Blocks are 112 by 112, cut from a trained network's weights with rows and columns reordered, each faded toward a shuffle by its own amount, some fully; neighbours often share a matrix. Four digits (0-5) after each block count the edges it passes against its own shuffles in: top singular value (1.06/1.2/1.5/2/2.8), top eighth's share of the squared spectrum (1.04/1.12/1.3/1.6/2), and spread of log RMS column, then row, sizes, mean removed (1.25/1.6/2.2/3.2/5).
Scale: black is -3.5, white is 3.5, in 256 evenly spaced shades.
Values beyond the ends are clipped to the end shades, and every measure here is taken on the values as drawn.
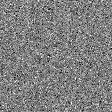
0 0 0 0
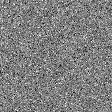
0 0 0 0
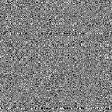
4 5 3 3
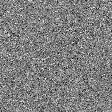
0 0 0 0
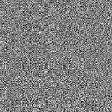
4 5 3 3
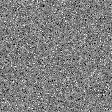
0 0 0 0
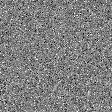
0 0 0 0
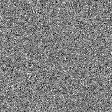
2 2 0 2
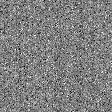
2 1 0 0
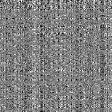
4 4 2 4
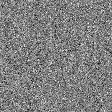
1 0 0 0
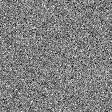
2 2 0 0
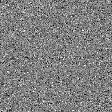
2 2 0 2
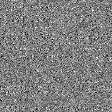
2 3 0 3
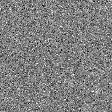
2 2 0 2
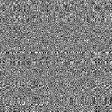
4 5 3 3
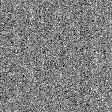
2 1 0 0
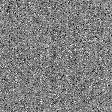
2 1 0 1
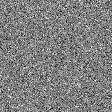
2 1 0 0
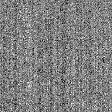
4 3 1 2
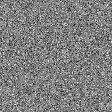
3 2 1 1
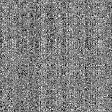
4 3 1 3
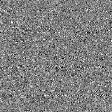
3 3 1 3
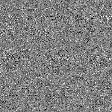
2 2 0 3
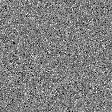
1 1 0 1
